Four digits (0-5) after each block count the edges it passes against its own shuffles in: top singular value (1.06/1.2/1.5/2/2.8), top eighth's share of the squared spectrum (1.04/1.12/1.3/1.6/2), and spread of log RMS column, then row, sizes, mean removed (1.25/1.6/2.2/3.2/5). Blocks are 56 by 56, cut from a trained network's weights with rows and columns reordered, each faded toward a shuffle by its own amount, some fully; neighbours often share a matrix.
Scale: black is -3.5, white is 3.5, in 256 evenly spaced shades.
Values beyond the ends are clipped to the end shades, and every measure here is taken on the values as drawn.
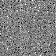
2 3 1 1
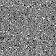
1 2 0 1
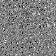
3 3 1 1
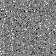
1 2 0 1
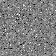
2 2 0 1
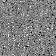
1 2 0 1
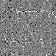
2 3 1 2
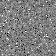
0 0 0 0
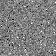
0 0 0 0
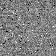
1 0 0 0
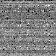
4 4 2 1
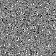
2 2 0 0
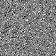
1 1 1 0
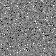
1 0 0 0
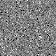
2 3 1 1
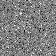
0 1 0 0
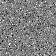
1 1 0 0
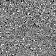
1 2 0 1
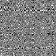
3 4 2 2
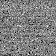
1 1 0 0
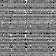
4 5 3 2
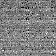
3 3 2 1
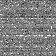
3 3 0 1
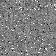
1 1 0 0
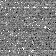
3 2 0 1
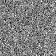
1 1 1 0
